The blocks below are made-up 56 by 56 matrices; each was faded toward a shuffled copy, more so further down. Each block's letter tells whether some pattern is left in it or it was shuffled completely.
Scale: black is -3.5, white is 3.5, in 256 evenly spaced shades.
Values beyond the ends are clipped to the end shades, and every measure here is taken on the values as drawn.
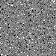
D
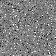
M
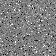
M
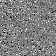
D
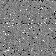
D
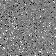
M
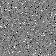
M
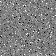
M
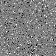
D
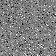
M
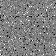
D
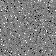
M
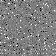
D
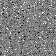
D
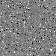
M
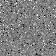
M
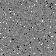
M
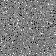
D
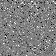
D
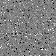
D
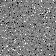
M
